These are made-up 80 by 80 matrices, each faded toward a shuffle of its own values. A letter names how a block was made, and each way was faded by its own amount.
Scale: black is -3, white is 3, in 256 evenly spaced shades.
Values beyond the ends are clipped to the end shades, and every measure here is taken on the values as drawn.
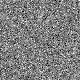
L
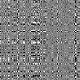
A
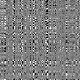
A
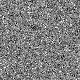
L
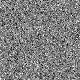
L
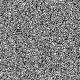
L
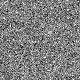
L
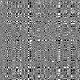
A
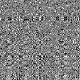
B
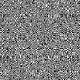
B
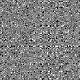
B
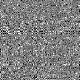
B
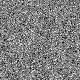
L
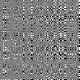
A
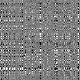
A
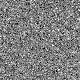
L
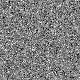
L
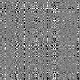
A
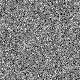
L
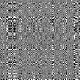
A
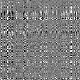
A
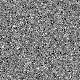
L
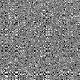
B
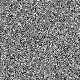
L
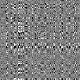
A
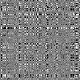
A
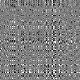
A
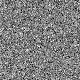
L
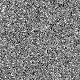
L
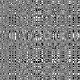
A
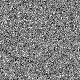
L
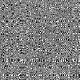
B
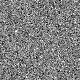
L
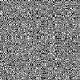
B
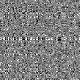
B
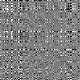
A
